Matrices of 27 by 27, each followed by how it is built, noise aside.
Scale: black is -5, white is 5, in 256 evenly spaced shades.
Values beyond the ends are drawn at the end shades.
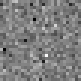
noise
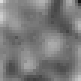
smooth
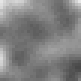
smooth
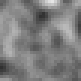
smooth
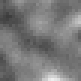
smooth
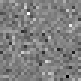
noise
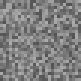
noise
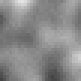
smooth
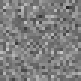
noise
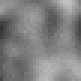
smooth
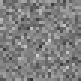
noise
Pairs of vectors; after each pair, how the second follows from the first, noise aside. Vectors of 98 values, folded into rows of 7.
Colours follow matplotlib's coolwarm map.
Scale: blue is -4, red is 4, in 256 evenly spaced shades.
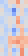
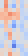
reversed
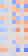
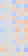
shrunk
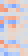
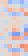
reversed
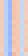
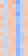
reversed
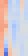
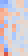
sign-scrambled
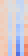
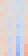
shrunk
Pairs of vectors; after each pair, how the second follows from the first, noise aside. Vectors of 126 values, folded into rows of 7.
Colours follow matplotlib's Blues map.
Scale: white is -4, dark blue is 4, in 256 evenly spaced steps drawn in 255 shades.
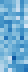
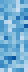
sign-scrambled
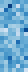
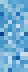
wrapped around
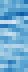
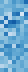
sign-scrambled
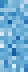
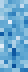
sign-scrambled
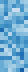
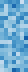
shuffled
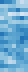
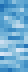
wrapped around
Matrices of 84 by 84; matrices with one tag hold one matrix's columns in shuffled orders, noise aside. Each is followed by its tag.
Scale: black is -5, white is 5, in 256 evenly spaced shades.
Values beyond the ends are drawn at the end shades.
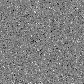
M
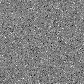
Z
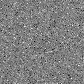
Z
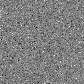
Z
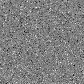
M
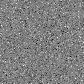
Z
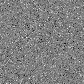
Z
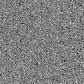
M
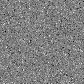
M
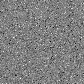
Z
